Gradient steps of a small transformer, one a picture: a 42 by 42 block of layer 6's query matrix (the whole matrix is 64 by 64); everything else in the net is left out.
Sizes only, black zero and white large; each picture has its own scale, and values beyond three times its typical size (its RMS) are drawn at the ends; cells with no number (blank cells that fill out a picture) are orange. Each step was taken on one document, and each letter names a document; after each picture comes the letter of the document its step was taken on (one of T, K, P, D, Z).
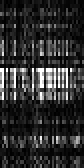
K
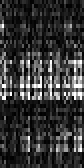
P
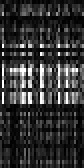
K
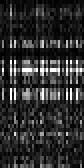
K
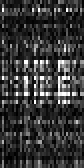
P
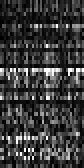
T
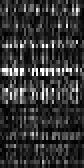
K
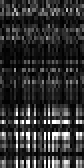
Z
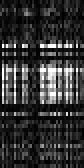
K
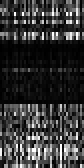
Z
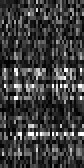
T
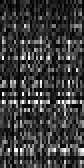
P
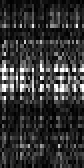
P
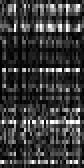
Z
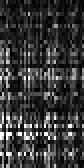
T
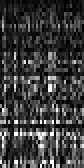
P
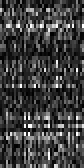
T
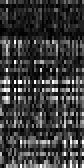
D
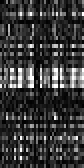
T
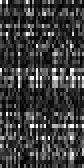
T
